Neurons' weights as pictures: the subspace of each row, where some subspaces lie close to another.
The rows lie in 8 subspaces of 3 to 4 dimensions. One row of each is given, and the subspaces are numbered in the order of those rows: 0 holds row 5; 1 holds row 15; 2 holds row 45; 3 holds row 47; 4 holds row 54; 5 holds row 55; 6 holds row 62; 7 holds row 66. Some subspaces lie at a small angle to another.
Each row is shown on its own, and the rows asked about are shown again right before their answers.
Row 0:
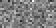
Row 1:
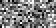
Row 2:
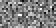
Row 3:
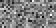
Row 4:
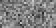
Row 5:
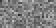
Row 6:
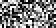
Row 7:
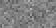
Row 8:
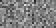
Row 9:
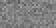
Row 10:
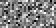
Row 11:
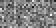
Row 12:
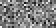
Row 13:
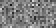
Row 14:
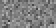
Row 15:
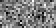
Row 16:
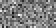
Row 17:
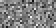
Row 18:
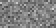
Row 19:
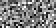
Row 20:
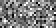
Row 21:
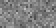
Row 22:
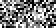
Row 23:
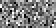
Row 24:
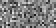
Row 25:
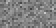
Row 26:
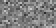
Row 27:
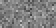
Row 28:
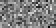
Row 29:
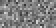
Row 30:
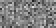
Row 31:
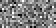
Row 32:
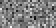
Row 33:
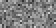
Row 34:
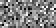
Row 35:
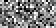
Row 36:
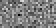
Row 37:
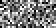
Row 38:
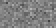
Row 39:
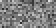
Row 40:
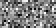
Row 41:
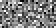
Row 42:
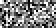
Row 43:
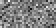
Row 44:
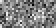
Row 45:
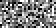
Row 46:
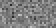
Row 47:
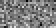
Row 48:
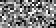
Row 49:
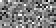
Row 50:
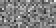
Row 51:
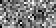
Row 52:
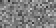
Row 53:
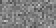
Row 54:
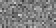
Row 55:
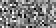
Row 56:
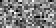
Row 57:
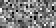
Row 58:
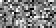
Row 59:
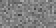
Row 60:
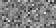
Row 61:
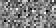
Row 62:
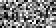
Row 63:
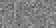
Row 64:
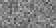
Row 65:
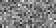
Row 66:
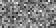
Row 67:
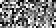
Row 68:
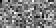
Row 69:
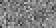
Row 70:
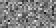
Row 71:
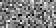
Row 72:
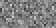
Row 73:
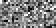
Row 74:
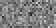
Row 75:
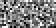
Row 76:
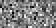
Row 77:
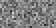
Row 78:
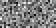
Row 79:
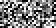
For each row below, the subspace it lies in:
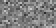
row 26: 0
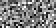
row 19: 5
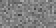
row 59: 2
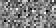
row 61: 3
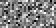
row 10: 2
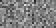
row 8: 1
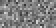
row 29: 6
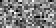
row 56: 0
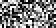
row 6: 4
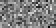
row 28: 6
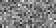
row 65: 4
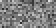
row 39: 7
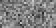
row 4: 1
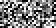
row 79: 6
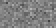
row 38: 0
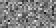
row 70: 2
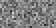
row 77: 5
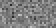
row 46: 7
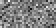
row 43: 6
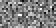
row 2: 2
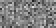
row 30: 3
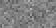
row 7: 7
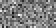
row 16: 4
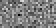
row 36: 2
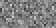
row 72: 4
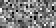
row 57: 4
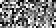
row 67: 5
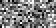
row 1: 7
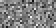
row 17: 5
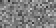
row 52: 6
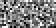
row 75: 3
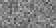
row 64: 5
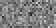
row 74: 6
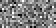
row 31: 4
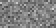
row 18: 7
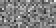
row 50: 3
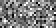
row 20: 6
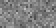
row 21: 4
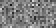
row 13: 7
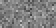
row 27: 7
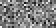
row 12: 1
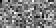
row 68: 0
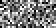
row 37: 1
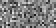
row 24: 5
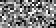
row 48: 6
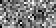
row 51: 1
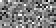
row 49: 6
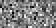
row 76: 5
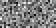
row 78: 5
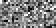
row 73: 0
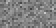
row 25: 0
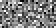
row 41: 2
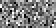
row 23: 5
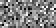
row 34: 6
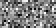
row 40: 3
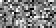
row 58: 0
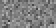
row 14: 3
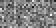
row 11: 3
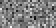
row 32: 7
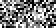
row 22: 1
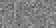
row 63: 3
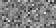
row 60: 3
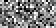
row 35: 5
